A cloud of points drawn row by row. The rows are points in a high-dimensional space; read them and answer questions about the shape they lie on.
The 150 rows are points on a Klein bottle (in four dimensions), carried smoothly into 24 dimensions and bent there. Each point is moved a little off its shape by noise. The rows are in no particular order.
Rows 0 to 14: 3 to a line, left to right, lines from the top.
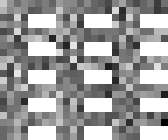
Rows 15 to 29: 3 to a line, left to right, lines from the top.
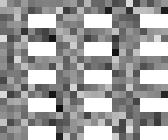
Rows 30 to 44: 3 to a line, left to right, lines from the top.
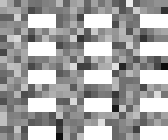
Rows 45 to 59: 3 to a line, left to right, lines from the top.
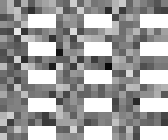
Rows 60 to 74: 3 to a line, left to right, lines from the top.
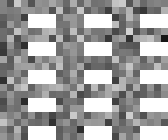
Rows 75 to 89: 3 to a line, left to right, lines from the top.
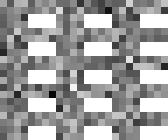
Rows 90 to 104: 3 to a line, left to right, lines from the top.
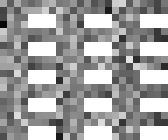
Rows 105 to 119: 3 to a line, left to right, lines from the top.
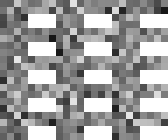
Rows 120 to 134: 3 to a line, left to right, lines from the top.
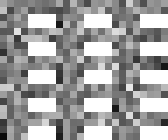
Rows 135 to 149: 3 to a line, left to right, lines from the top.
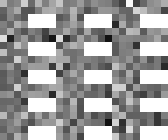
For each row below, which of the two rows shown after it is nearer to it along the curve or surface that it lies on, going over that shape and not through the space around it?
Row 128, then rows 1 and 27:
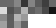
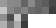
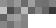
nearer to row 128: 1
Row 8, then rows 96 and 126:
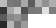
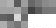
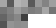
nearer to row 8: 126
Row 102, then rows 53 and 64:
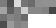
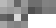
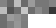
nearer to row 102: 64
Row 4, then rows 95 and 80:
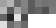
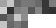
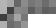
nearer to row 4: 95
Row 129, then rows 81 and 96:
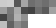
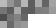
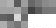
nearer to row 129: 81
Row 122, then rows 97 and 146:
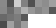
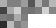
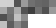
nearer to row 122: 97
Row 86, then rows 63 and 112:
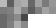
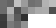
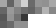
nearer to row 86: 112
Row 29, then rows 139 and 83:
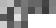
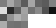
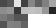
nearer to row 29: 139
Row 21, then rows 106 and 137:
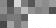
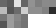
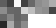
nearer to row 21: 106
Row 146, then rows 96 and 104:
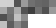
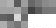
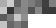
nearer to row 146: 104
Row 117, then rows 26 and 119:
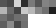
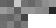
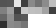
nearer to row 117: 119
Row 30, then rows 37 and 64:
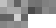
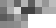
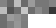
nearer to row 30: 37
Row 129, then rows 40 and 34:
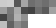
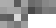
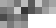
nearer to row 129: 34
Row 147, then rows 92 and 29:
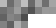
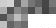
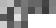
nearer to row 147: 92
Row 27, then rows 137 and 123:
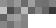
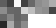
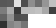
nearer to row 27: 137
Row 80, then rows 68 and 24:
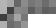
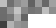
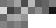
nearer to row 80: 24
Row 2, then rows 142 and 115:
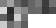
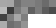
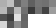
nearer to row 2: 115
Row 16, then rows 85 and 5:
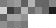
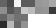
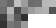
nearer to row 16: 85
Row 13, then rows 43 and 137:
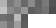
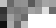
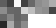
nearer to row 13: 137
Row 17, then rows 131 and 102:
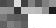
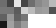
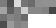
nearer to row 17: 131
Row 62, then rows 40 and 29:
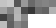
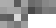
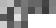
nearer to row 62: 29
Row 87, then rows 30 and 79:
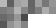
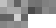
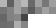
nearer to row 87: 79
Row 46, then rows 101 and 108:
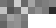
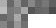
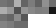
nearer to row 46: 101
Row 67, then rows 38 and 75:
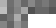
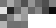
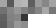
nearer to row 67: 38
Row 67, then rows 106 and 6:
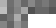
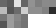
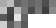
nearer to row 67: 106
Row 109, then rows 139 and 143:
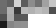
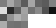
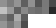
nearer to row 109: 143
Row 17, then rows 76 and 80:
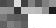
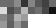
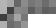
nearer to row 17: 76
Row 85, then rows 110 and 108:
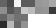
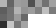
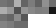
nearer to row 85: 110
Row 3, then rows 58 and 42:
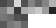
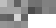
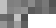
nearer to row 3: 42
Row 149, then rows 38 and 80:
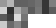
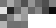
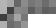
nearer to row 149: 38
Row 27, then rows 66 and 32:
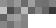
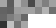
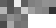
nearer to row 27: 32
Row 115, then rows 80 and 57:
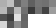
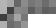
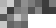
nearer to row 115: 57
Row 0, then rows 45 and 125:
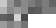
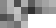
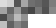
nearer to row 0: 45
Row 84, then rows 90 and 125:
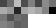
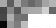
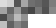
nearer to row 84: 90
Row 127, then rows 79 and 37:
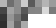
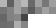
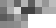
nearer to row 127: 79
